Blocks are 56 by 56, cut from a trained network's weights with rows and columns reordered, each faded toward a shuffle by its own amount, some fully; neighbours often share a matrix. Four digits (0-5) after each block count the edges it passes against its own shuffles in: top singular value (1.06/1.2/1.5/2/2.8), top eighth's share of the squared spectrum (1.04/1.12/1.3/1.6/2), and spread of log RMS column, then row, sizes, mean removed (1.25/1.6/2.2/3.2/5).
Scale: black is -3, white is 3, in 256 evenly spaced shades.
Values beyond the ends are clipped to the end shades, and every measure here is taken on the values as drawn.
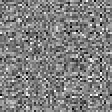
4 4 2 2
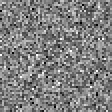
1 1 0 0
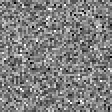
0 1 0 0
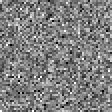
3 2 1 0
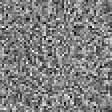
3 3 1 0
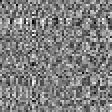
4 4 2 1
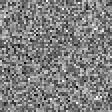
0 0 0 0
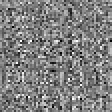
3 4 2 2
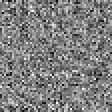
2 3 1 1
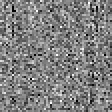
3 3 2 1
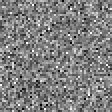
0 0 0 0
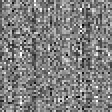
3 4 2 2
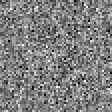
0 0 0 0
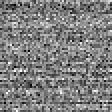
3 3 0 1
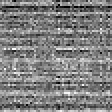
5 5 2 3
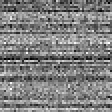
5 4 1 3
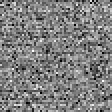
2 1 0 0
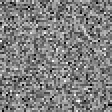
0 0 0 0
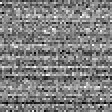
4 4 1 3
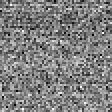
2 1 0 0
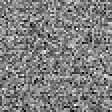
1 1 0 0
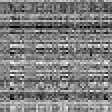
5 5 3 3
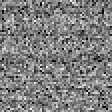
2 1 0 0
